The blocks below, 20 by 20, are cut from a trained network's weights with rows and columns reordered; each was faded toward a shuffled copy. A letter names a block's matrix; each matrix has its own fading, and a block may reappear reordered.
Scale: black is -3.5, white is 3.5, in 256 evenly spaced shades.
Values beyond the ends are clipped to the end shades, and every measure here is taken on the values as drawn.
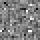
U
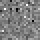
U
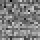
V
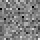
U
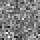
U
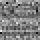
V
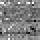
V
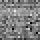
V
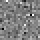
U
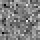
U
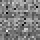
V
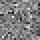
U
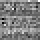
V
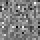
U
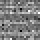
V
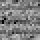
V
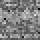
V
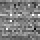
V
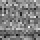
V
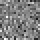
U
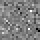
U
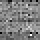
V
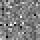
U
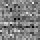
V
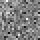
U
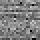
V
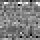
V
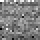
V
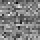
V
